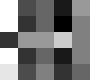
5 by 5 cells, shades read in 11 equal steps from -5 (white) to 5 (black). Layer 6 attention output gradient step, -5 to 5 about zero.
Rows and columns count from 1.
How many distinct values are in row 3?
4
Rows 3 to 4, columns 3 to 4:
-1 -3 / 1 4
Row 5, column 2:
2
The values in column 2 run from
-1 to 3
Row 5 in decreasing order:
3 2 1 0 -4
